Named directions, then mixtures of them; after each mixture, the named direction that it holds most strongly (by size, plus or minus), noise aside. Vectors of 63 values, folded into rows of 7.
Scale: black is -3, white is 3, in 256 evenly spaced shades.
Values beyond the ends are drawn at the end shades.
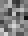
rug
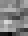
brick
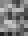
brick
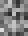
rug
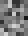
rug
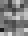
brick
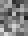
rug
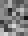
rug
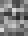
rug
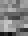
brick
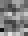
brick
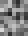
rug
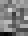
brick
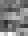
brick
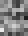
rug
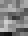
brick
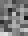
rug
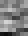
brick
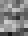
brick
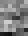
brick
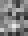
rug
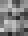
brick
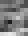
brick
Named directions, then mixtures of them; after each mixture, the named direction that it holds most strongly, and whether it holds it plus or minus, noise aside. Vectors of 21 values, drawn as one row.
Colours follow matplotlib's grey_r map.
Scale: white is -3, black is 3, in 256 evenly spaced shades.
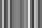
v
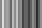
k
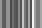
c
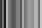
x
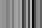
c, minus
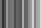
x, plus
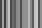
v, plus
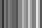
k, minus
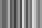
c, plus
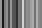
k, minus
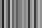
v, minus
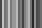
v, plus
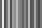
v, plus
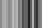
k, plus
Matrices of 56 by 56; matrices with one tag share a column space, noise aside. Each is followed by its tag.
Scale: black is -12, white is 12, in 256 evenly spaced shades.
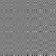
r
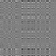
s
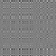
s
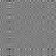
s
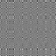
s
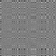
s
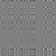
s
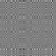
s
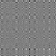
s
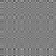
s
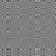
s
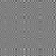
s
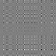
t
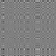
s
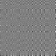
r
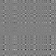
t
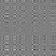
t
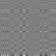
r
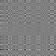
t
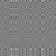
s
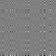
r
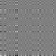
r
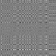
t
